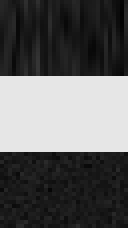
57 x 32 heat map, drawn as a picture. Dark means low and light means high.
It is made of 3 by 1 panels. Panel 1,1: very low, streaked downward, faint in contrast. Panel 2,1: very high, flat. Panel 3,1: very low, fine-grained, faint in contrast.
